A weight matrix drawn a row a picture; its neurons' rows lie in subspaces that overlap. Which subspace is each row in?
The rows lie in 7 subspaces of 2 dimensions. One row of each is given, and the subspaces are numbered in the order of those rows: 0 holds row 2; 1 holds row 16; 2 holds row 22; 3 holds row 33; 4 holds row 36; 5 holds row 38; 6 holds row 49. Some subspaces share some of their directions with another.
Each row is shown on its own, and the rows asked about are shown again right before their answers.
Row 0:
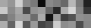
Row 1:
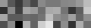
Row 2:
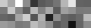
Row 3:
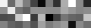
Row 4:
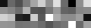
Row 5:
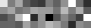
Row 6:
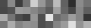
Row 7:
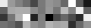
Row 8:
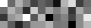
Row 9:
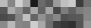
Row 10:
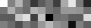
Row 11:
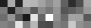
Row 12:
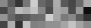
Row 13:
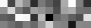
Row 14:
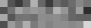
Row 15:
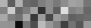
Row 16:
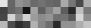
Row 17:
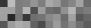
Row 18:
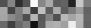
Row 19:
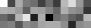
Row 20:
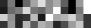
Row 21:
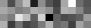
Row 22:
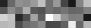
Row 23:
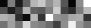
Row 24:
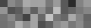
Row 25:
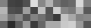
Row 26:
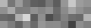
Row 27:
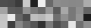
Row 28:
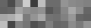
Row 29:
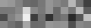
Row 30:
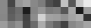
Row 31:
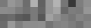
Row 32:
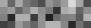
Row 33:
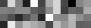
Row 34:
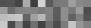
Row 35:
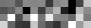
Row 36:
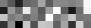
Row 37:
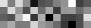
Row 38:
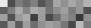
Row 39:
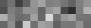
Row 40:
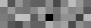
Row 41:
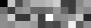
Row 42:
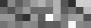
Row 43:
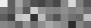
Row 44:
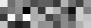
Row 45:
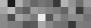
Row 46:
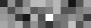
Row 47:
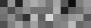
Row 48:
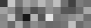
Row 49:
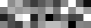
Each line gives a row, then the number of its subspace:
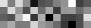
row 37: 0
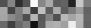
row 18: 0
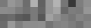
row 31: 3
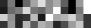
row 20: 4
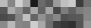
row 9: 0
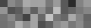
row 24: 2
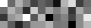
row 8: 1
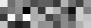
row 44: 1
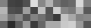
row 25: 0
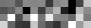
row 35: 1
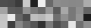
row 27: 3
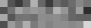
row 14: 5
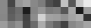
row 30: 6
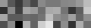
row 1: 4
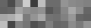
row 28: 3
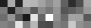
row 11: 2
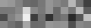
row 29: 6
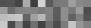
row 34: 3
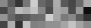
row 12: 5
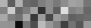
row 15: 2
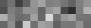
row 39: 4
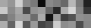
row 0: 4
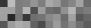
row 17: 1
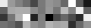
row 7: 6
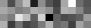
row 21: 3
